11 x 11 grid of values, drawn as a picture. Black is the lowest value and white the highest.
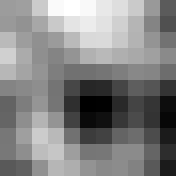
No lone cell stands out from its neighbours. The centre is the ninth with the lowest average. The top middle is the ninth with the highest average. The field climbs toward the top left.
